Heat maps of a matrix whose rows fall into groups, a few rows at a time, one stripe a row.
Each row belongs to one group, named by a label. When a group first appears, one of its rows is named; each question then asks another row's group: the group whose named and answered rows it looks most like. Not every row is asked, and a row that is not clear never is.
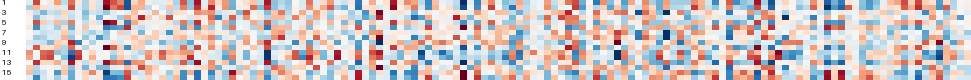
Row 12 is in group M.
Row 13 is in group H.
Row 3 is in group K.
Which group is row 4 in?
K
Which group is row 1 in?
H
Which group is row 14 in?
K
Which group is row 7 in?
K
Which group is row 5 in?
H
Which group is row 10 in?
H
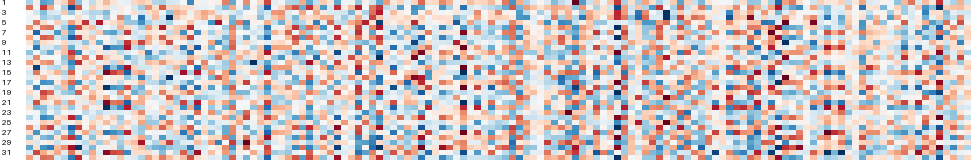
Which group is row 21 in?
H
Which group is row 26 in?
M
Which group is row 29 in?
K
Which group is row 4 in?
K
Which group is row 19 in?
M
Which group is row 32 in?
M
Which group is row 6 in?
M
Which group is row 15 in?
H
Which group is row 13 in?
M
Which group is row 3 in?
K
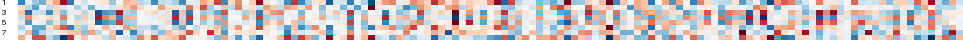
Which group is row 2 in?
K
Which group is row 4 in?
H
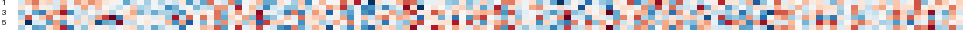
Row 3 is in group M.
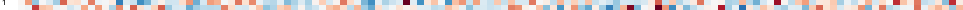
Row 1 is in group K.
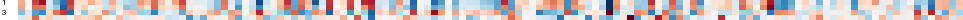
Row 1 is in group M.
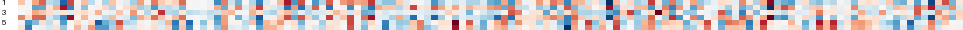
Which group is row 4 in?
M
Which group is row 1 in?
M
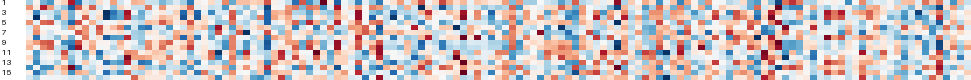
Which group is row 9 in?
M
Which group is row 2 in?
M
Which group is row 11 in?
K
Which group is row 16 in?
K
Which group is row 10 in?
M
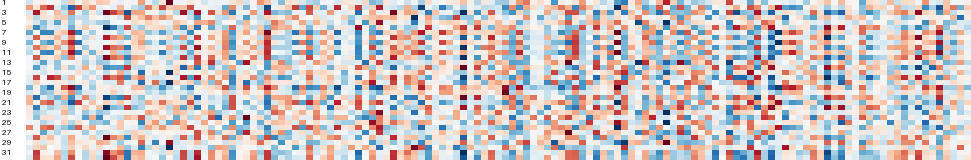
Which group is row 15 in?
K
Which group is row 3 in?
H
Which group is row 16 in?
H
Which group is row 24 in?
K
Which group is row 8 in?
H
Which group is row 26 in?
M
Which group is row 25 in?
K
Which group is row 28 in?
H
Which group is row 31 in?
H
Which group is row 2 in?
M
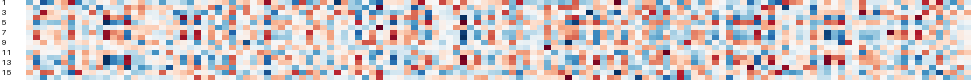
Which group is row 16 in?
K
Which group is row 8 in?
H
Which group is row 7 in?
H
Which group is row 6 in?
K
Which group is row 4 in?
H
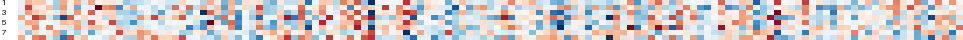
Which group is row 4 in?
M
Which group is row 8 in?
M
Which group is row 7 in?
K
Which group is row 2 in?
H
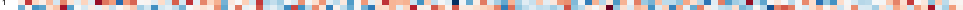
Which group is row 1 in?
H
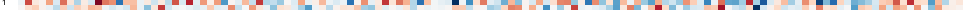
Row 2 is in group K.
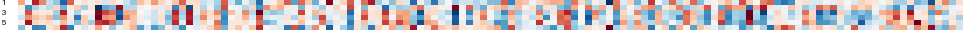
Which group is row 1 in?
M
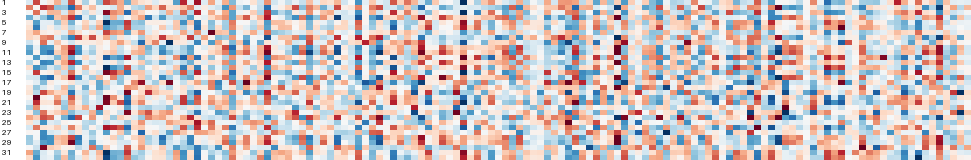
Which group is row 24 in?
M
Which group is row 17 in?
K
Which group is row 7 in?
H
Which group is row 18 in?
K
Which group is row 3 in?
H
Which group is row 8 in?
M
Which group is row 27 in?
K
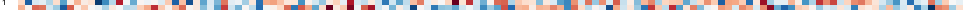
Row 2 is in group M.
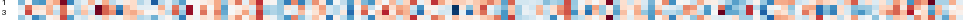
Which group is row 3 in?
H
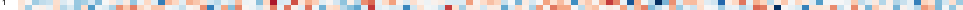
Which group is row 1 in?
K
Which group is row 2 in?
K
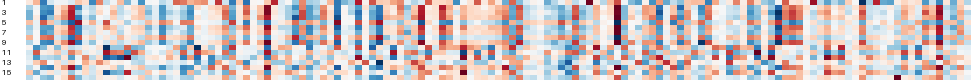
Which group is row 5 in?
M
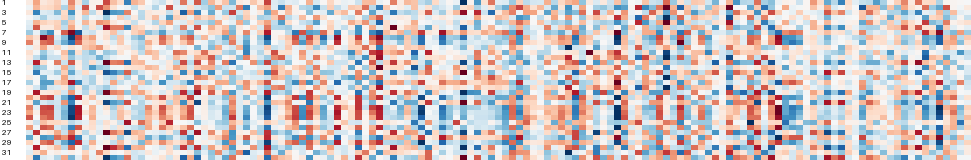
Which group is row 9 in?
M
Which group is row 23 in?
M
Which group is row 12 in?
K
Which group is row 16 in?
K
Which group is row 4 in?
K
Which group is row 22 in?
M
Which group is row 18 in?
K
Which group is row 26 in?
M
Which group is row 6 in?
H
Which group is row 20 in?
M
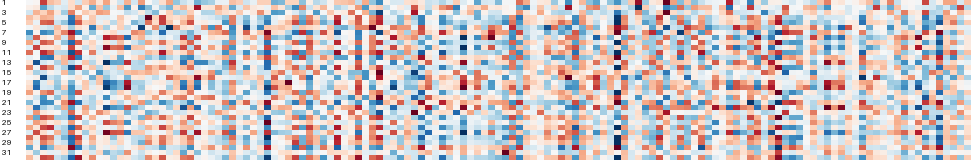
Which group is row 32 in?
M
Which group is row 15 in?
K
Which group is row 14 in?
M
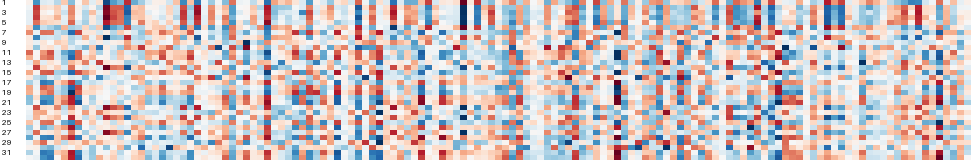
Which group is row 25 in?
M
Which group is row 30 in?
K
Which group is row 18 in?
M
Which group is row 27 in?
H
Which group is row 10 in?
K
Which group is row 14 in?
H
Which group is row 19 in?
M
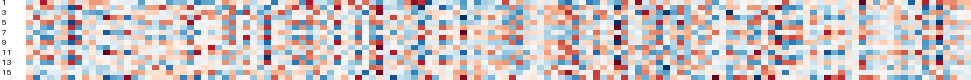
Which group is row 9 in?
M
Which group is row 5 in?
M
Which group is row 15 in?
K
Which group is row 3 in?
K
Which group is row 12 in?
M
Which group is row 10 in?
K
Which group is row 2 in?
M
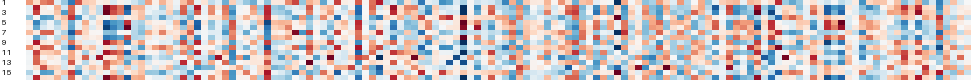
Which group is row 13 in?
H
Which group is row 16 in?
H
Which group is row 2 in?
H
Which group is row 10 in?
M
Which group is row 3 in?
H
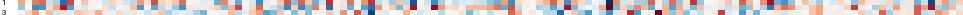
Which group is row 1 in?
M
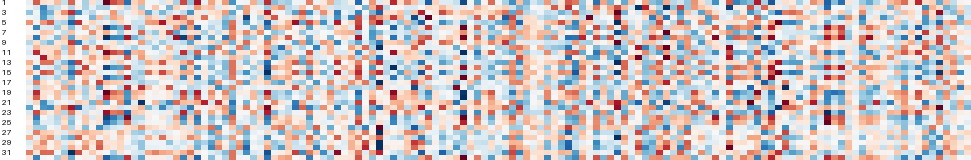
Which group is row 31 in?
M
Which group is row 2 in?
K
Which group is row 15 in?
M
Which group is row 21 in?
K
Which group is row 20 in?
H
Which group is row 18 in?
K
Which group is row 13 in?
M
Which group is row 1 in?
H
